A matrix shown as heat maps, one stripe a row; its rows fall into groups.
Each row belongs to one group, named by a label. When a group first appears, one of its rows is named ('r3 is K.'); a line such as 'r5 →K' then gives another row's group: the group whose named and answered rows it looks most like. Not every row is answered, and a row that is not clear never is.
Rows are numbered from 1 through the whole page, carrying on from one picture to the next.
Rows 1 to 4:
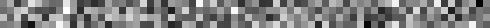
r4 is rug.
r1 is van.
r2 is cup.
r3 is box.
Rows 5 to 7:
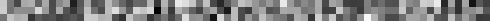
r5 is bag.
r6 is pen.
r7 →cup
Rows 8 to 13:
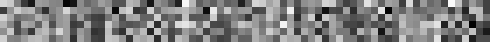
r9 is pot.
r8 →rug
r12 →rug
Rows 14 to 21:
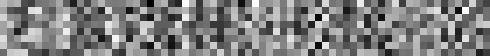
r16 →rug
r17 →box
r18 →van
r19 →pen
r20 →rug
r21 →cup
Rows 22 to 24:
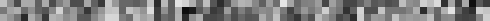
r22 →bag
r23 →box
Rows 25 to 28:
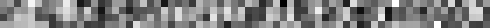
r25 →van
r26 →pot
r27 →pot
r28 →pen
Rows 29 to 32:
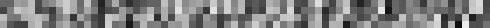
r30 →pot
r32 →van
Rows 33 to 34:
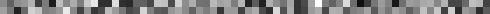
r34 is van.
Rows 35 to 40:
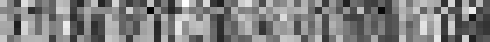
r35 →bag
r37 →bag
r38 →bag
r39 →bag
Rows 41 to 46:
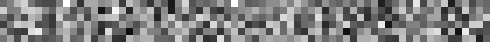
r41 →cup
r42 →pen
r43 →box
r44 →pot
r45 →van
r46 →cup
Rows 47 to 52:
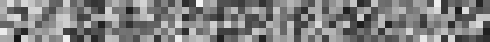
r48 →van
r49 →box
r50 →pot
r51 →rug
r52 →bag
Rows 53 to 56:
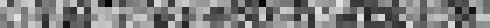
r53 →pot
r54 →box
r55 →box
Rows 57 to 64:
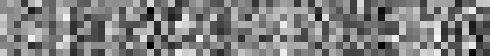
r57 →box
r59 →rug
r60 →bag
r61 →pen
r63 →cup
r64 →bag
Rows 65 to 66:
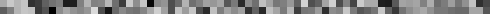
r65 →cup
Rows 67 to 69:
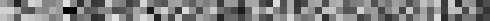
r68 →rug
